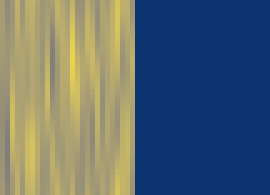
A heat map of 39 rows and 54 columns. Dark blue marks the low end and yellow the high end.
It is made of 1 by 2 panels. Panel 1,1: high, streaked downward. Panel 1,2: very low, flat.
